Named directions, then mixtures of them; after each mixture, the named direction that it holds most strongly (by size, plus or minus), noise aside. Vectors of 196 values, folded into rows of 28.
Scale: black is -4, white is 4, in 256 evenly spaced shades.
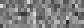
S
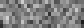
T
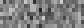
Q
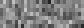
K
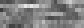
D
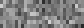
K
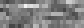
D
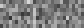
S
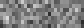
T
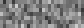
K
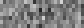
Q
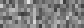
S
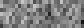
T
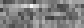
D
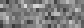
T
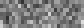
T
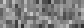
K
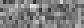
Q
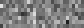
S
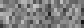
T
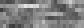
D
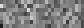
T
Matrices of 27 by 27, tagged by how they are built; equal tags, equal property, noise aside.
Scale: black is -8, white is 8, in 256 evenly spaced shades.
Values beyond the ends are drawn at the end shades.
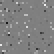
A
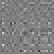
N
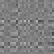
N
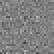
N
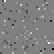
A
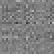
N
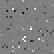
A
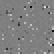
A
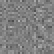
N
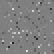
A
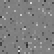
A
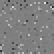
A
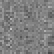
N
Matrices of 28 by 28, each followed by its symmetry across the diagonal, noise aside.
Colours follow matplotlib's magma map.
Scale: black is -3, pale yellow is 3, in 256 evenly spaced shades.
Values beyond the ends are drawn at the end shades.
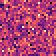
antisymmetric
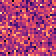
antisymmetric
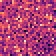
symmetric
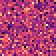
antisymmetric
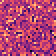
symmetric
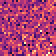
neither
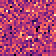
antisymmetric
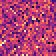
neither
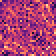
symmetric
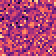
symmetric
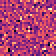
antisymmetric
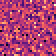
antisymmetric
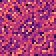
symmetric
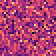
neither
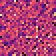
symmetric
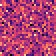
neither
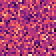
antisymmetric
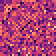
symmetric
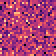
neither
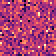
neither
